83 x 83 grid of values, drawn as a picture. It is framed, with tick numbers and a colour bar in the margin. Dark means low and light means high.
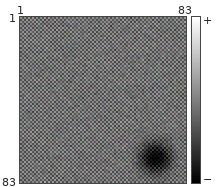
Average level on the scale: 40%. Ninth with the lowest average: bottom right. Dips: one, in the bottom right. Grain: checkered. Odd rows or columns: none.
